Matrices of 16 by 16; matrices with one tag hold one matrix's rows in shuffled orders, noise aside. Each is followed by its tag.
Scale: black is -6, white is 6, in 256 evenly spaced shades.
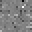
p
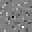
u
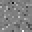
u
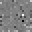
p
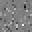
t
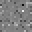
p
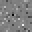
u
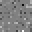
p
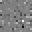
p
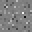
t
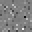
t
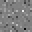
t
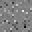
t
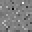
u
